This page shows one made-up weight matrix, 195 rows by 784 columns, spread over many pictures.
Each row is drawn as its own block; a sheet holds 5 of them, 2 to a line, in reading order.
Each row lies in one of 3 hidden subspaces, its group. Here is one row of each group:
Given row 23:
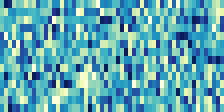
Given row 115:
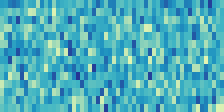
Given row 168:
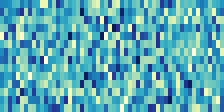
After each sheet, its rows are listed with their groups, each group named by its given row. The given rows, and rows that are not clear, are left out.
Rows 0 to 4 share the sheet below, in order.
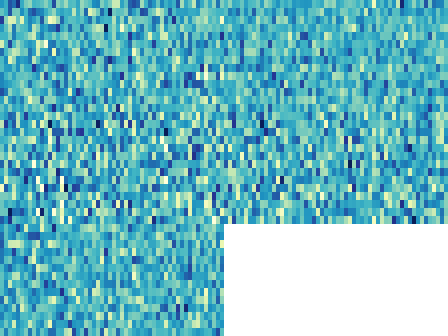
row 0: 115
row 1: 23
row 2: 115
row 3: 23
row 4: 115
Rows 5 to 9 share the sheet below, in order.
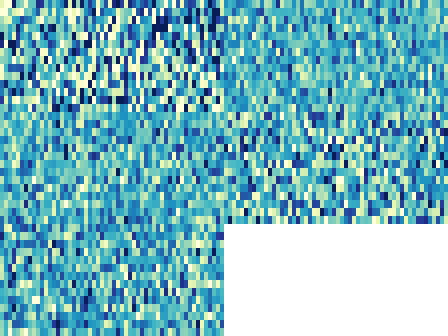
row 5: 168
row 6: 115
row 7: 23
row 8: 168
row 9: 23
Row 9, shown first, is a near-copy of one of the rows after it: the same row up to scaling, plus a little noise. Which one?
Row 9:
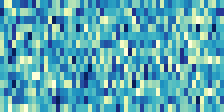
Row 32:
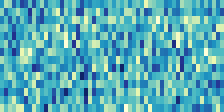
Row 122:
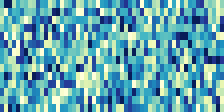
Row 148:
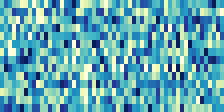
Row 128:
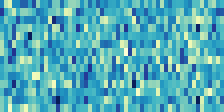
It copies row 128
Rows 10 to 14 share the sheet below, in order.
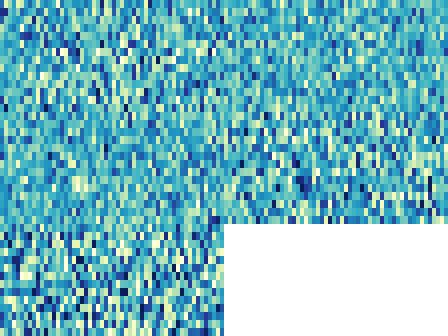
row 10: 168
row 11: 168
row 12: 115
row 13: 115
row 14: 23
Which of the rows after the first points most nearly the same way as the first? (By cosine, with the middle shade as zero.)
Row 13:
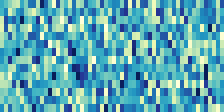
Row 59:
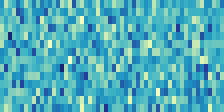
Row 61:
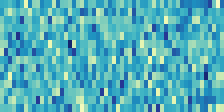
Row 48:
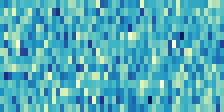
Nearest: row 61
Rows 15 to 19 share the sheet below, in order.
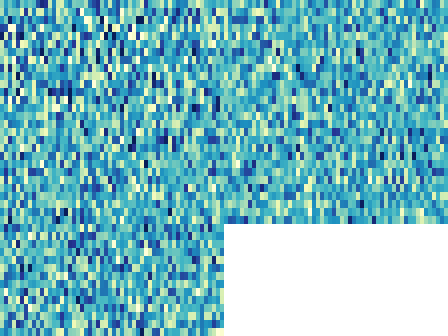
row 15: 168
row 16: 115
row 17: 168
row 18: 23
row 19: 115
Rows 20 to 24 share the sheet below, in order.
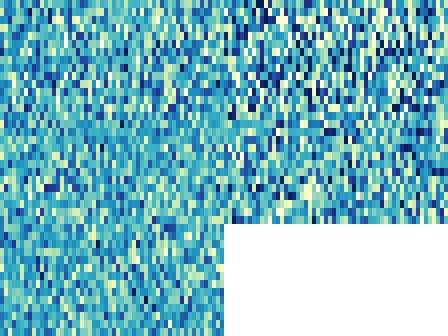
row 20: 23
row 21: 23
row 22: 115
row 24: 168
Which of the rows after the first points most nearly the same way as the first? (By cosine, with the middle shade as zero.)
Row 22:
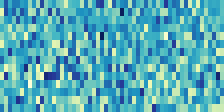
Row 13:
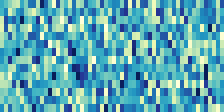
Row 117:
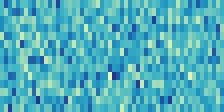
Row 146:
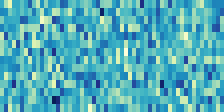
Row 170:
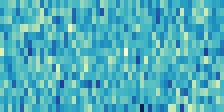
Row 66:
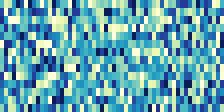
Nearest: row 13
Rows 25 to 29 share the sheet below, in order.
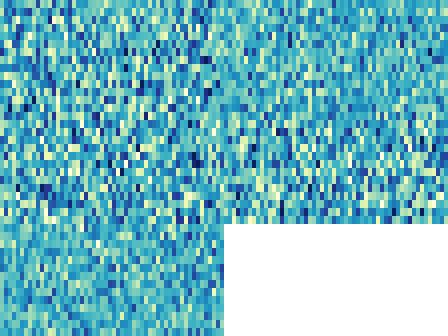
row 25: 23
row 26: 23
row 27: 168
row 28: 23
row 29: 168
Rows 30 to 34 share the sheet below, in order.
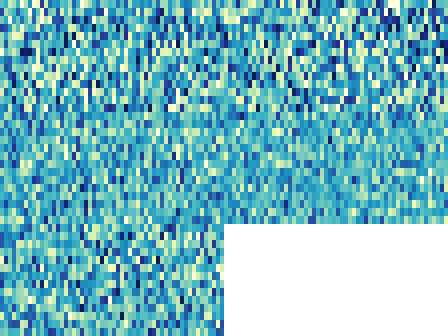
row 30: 23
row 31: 168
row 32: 23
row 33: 115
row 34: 168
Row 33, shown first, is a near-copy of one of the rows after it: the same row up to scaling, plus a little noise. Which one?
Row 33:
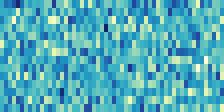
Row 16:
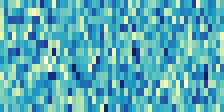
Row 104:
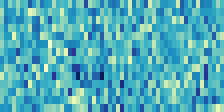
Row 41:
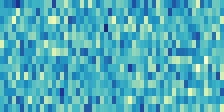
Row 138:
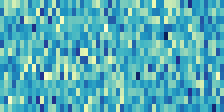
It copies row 41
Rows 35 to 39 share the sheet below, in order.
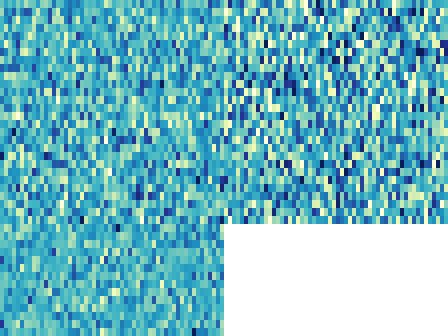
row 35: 23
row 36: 168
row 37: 115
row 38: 168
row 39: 168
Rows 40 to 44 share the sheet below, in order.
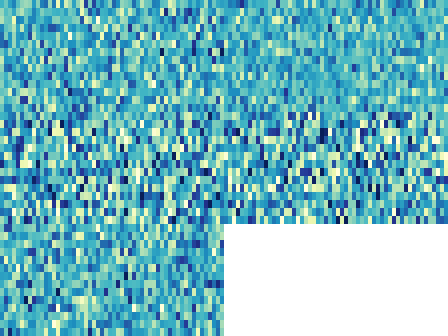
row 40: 168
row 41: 115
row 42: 23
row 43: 168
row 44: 23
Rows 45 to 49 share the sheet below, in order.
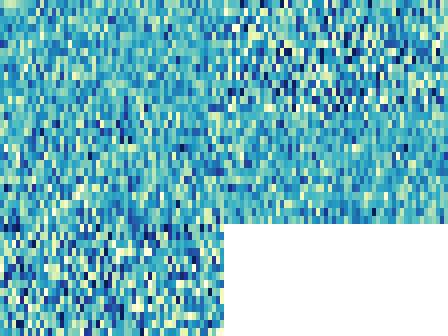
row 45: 115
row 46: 168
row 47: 23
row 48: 23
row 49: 115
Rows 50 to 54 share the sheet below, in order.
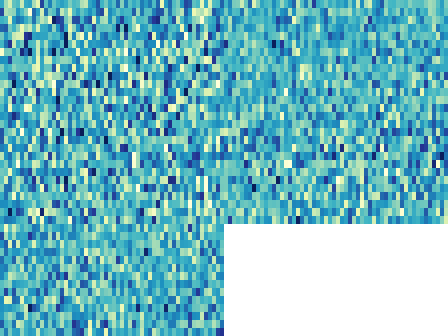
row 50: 23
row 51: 115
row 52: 115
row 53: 168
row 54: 115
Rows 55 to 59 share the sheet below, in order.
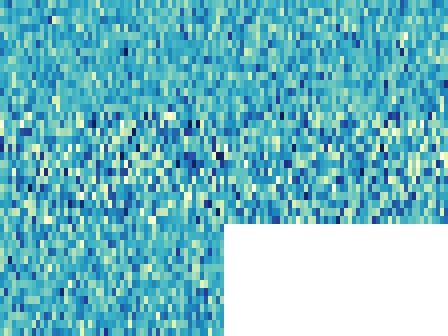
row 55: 23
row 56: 23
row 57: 168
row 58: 168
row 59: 115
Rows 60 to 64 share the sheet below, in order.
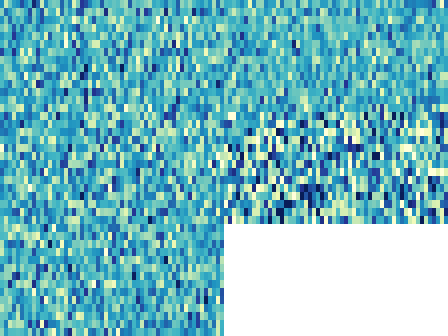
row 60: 23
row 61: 115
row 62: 168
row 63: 23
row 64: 115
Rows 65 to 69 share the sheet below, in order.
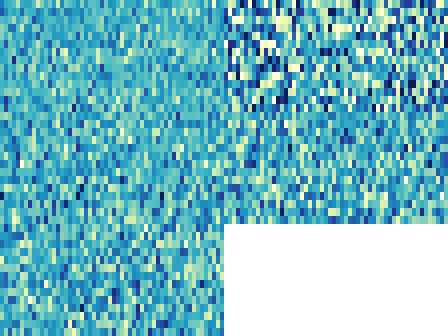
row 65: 168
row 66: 115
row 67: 23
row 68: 23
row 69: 168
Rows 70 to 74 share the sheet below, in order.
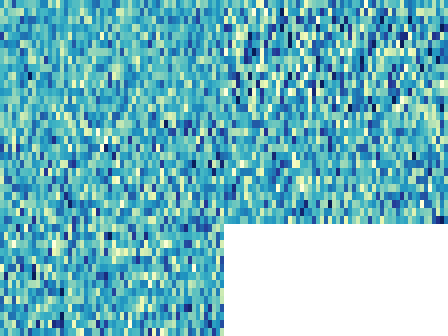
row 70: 168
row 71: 23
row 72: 168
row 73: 115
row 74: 115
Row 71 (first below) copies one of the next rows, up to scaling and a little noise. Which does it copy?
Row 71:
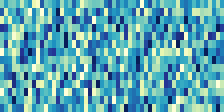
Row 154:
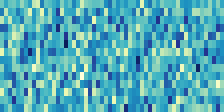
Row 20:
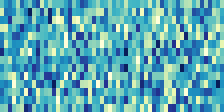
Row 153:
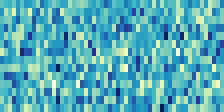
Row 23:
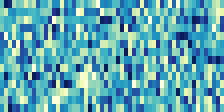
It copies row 154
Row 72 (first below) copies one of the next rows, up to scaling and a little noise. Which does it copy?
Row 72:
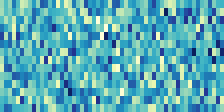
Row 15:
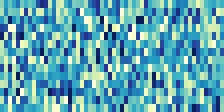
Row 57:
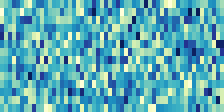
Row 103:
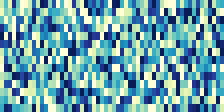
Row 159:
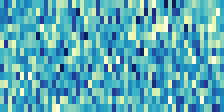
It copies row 103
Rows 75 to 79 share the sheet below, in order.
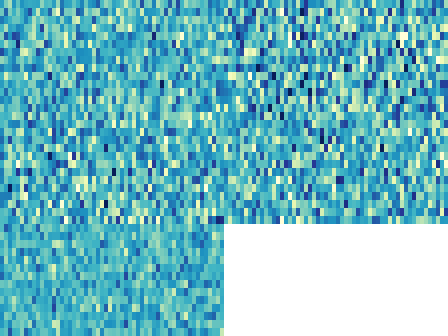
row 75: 23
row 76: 23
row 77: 115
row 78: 168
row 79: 23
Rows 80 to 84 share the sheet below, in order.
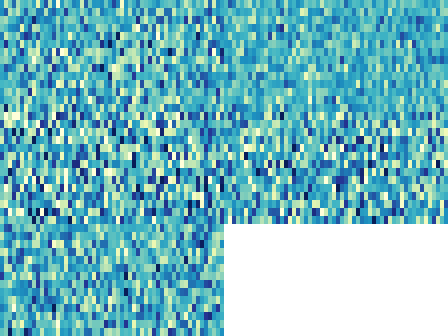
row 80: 168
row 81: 23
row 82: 115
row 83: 168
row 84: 23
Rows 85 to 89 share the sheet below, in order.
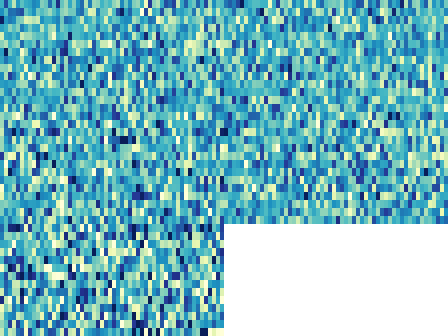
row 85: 168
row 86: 115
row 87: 115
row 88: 168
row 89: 115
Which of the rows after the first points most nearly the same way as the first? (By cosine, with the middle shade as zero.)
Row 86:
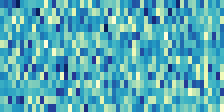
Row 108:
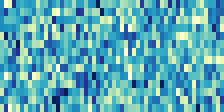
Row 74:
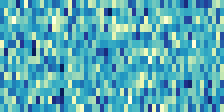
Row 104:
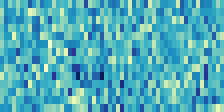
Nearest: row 74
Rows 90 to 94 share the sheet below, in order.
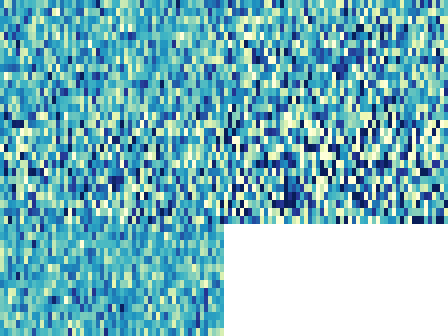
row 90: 23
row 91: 168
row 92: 168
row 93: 168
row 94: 115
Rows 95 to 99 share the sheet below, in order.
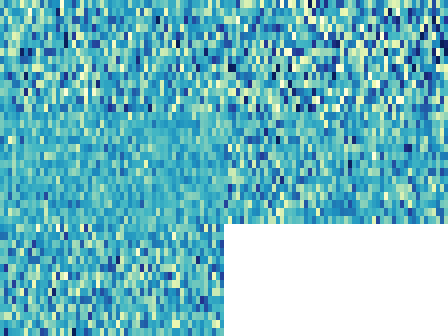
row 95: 23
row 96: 168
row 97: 168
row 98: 23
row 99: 168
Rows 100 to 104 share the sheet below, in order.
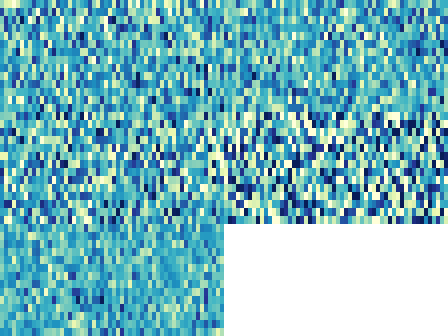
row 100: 115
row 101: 168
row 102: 168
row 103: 168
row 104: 115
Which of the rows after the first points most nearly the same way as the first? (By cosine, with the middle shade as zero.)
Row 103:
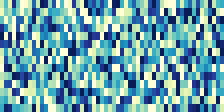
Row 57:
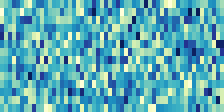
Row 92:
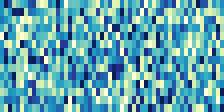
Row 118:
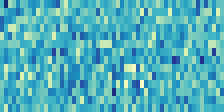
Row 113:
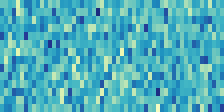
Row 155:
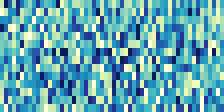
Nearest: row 57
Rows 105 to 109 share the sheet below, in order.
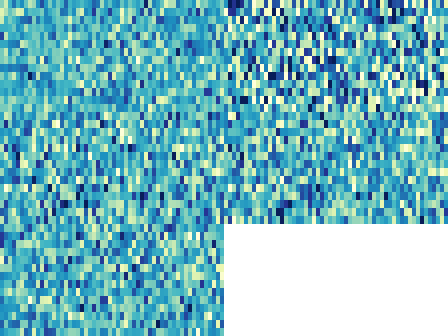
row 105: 168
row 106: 115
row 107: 23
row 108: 23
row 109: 168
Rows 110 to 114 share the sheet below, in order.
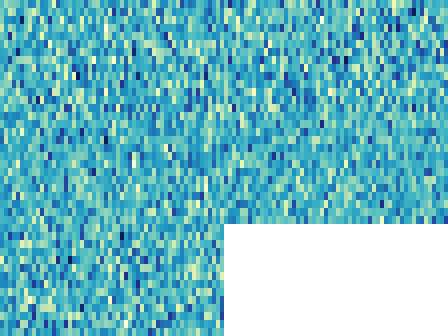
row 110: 115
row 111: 168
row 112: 115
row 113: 115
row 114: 168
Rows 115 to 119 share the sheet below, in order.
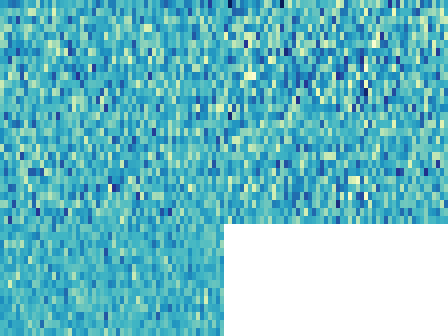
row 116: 168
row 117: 168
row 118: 168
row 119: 115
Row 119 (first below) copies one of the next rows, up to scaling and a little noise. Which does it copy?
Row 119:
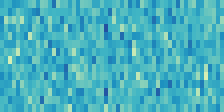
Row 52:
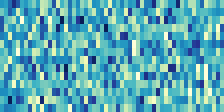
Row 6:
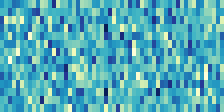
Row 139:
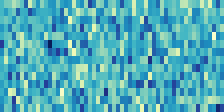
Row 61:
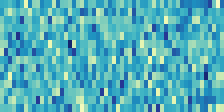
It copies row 6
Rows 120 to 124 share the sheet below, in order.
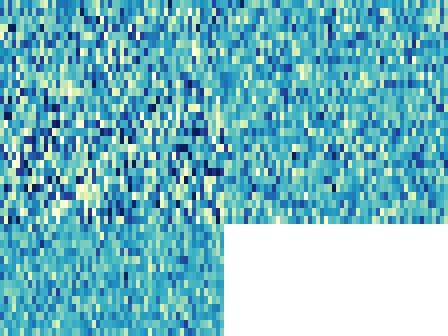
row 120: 168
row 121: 115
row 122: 23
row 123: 168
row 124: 23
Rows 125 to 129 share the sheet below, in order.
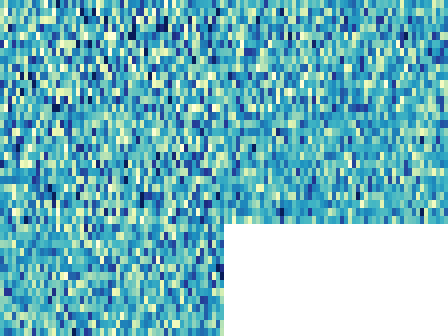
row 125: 168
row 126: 23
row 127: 23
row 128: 23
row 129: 168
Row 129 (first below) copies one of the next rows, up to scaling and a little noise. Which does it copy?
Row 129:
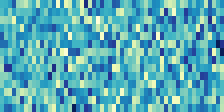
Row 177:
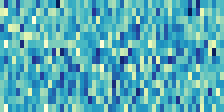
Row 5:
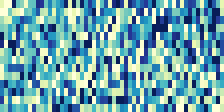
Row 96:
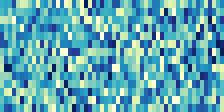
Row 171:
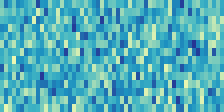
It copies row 96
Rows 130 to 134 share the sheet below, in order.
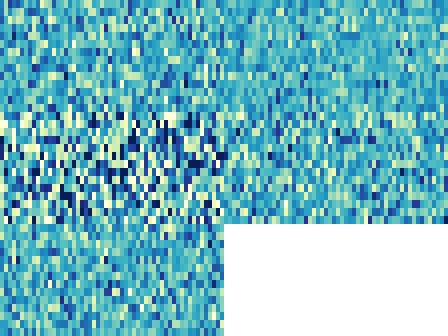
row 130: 115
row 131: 23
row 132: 168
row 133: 115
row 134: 168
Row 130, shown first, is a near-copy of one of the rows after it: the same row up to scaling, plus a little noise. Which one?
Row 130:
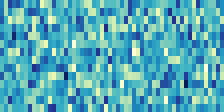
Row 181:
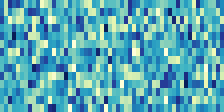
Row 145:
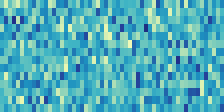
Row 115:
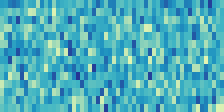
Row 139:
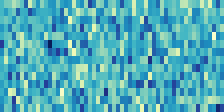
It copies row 181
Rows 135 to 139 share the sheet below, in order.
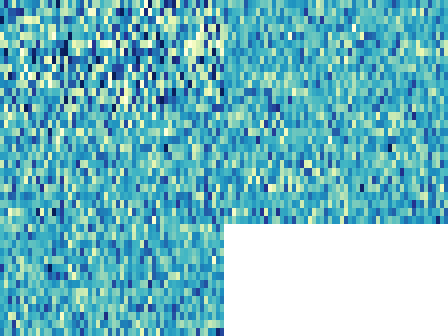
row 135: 168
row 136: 168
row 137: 115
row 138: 115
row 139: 115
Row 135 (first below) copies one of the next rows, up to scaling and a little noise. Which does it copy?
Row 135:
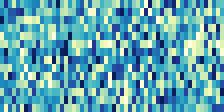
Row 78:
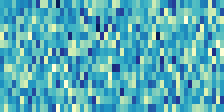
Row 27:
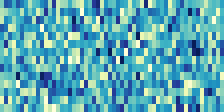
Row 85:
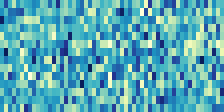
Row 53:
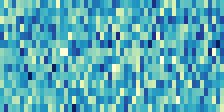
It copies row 85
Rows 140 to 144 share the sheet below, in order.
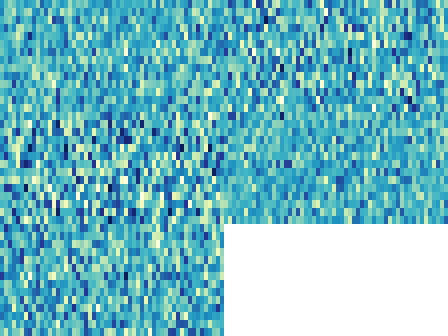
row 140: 23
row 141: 23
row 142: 23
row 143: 168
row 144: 23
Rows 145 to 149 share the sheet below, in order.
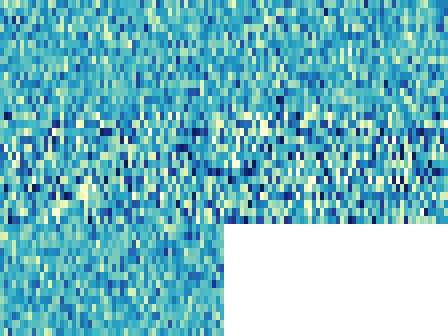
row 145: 115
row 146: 23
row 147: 23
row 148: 23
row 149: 168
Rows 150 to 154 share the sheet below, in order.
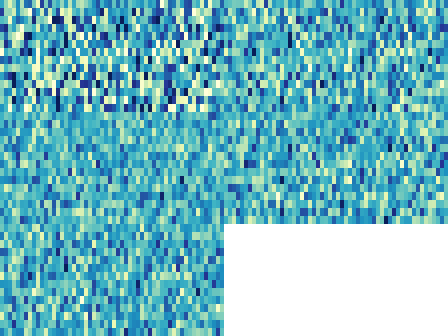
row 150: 23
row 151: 23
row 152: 23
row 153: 23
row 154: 23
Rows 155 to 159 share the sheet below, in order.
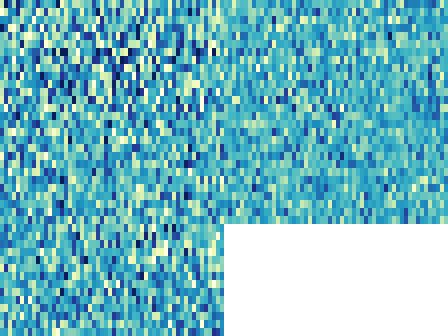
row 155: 168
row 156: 115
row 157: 115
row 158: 115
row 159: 168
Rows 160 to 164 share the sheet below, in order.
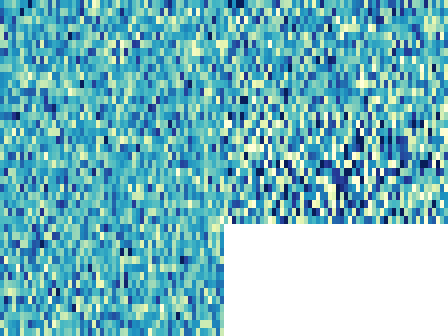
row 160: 168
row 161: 115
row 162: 115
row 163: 168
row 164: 23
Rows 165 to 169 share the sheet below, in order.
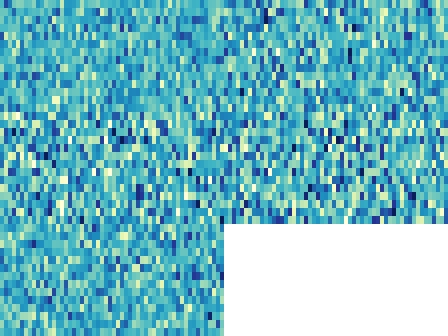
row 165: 23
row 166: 23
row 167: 115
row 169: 168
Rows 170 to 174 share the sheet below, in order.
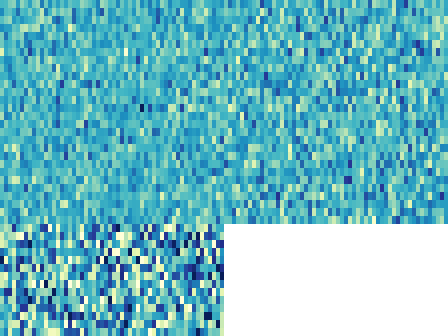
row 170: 23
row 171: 168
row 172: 23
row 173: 23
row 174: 168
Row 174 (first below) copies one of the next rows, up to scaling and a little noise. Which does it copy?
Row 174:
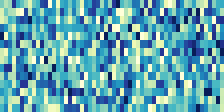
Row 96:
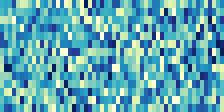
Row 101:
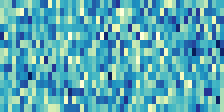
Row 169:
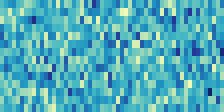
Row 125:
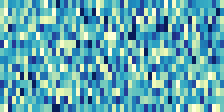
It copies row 101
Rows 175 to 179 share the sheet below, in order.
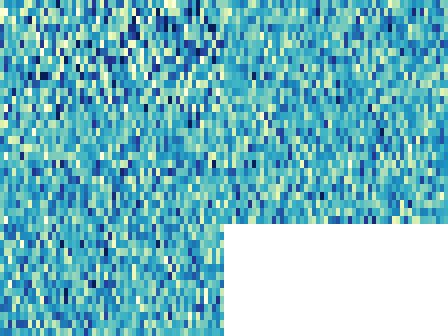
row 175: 168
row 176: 168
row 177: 168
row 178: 23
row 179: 115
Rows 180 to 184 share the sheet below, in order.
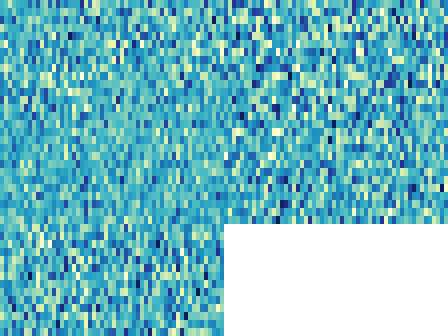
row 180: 168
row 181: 115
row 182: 23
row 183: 115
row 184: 23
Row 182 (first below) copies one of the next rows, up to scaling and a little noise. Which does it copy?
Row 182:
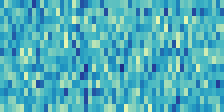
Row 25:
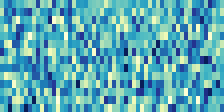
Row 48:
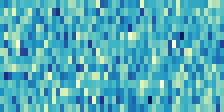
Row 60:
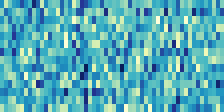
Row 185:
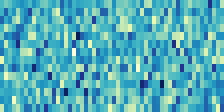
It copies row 60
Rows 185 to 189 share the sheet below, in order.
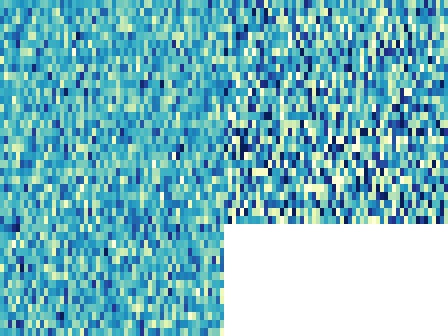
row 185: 23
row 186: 23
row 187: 23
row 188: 168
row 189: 115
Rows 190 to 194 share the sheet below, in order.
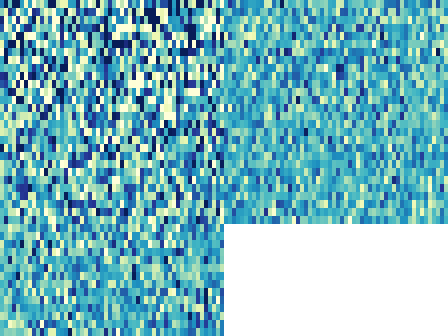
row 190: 115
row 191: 168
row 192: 168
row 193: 115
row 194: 115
